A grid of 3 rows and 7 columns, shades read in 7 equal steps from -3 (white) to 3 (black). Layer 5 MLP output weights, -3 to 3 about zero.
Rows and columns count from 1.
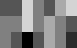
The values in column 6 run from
-1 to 0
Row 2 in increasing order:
-2 -1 0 0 0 0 1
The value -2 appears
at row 1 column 3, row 1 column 7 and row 2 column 3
